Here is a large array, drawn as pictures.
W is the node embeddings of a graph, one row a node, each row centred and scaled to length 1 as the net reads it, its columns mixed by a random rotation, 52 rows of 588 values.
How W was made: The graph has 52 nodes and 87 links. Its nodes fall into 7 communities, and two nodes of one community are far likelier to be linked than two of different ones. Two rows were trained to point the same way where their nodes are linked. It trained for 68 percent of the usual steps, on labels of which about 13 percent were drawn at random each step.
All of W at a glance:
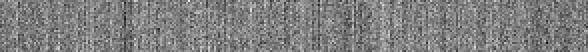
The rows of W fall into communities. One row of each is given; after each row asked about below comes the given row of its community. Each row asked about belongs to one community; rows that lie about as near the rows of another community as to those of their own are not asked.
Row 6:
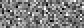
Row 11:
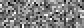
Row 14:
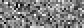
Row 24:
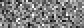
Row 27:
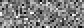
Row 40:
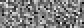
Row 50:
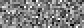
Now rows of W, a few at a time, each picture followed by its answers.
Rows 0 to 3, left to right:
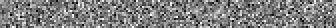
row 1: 6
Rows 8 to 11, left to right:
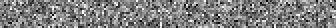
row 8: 6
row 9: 11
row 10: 14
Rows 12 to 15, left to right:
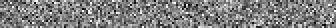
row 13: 50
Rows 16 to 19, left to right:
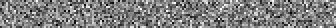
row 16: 50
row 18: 14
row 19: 40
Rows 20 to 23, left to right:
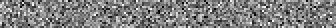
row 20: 11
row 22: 40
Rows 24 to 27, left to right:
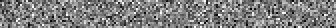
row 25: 14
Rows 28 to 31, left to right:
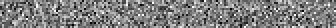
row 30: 50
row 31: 14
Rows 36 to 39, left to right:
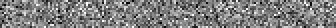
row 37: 27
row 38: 40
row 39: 40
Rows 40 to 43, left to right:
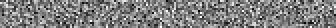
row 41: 11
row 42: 50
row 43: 50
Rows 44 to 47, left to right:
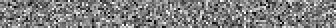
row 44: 6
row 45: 24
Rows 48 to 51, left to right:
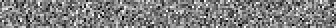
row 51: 14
